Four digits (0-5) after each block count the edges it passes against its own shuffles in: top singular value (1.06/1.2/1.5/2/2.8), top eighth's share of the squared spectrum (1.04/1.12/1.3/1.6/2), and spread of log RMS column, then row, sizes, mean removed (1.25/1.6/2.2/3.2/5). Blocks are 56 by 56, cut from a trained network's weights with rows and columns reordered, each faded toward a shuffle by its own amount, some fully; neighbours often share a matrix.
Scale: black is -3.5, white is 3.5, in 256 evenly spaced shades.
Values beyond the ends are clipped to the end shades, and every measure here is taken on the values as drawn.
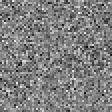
1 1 0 0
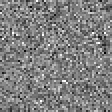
2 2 0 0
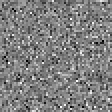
1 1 0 0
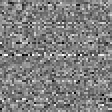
4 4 0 3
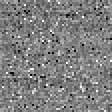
1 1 0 0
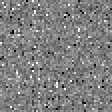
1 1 0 0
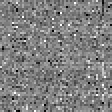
2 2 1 0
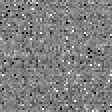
2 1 1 0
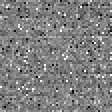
1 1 0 0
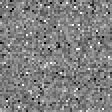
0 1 0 0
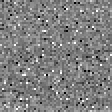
0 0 0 0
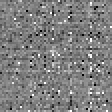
2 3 2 1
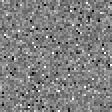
0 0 0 0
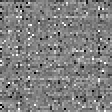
2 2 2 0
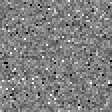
0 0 0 0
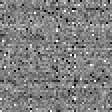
2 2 1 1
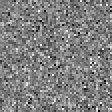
0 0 0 0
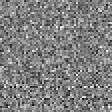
3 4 0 2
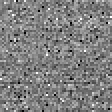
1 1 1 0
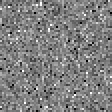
0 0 0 0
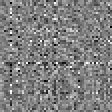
3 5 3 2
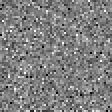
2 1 0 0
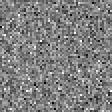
0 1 0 0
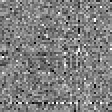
3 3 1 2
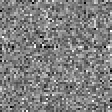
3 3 1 2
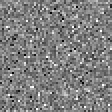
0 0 0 0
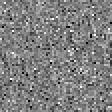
1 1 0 0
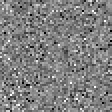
1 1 0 0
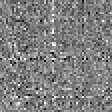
3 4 2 2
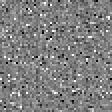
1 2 0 1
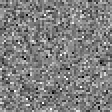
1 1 0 0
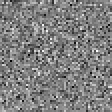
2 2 0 1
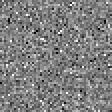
1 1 0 0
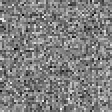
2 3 0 1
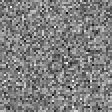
2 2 0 0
